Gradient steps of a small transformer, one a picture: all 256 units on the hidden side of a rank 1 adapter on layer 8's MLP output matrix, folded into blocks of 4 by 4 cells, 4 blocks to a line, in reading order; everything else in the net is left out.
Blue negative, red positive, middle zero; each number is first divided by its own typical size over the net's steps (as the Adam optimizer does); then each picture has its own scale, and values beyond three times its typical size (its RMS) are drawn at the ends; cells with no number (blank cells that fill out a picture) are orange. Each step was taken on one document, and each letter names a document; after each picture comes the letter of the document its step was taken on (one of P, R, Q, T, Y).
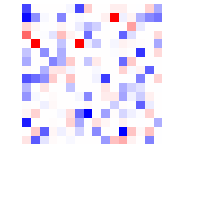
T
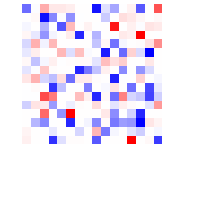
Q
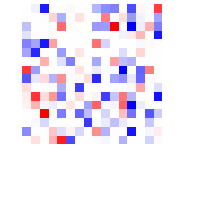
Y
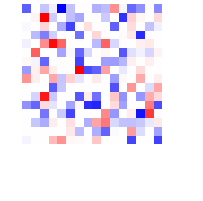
Q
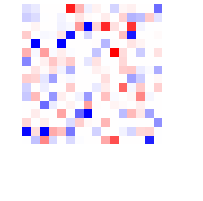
T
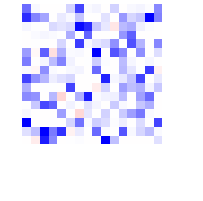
T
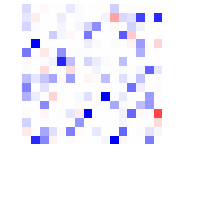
T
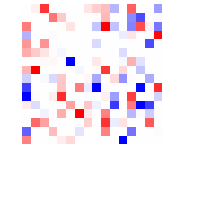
Y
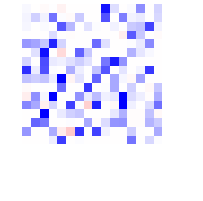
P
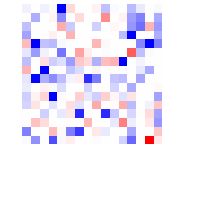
P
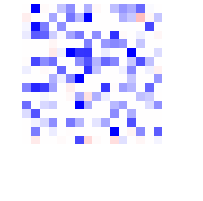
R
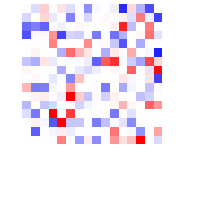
R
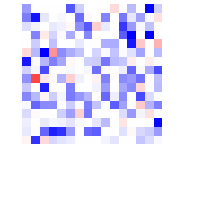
T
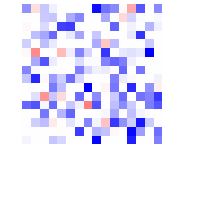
Q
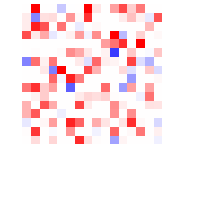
R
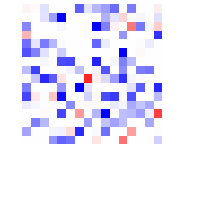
Y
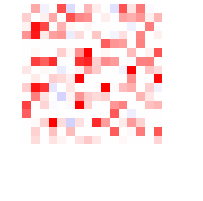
R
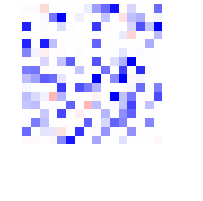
Y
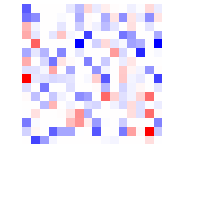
T
